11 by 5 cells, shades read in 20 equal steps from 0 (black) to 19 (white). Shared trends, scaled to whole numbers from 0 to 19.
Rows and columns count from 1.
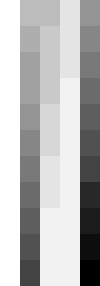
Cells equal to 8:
2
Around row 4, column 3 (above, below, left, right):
15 16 12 18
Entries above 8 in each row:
5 5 5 4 4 4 4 3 3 3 3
